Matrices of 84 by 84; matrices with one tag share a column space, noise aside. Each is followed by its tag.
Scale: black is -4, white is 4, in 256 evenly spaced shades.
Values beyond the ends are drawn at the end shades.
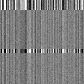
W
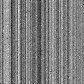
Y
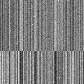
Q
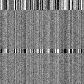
W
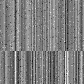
Q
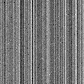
Y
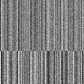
Q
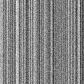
Y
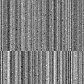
Q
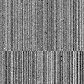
Q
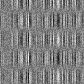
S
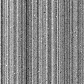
Y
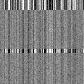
W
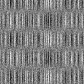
S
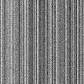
Y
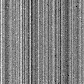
Y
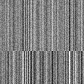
Q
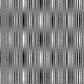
S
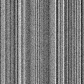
Y
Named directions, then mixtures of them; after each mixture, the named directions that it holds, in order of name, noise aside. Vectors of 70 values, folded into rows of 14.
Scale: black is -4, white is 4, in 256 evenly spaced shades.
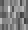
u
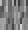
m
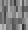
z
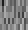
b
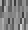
b, m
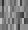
b, u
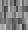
z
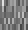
b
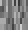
m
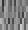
b, m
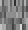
m, z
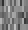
b, u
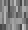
z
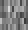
u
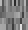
m, z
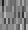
b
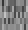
b, u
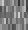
b, m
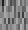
b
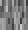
m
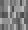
u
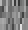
m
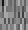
b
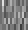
b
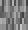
m, u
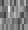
u, z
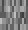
m, u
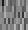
b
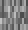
m, u
